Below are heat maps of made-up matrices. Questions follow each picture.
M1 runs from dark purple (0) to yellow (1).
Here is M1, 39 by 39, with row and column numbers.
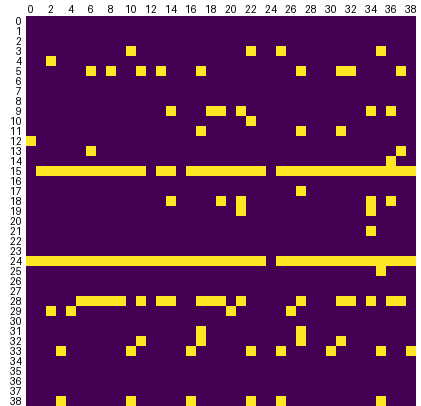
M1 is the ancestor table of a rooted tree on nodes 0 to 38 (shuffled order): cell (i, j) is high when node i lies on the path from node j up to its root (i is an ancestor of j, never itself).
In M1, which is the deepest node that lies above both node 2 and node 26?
29
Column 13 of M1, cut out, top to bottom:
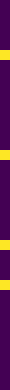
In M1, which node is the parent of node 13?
5
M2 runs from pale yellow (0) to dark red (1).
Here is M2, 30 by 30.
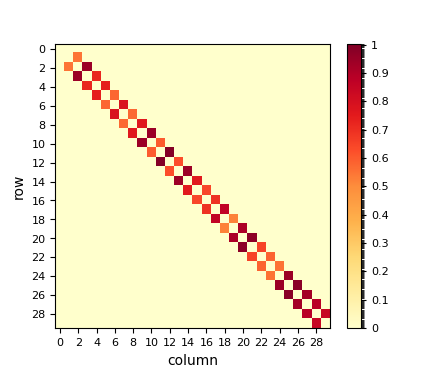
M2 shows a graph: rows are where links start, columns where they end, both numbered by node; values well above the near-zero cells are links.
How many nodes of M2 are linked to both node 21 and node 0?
0
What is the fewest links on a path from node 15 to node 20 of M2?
5
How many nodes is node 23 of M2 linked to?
2
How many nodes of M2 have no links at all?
1
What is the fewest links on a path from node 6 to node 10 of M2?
4
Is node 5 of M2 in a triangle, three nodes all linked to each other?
no
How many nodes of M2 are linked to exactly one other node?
2
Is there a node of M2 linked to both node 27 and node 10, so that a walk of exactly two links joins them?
no
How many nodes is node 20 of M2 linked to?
2
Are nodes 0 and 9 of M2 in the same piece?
no
